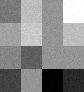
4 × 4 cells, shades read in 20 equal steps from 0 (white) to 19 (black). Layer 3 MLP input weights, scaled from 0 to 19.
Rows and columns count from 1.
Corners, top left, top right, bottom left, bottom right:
10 0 14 16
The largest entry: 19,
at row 4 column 3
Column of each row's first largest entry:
1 3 2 3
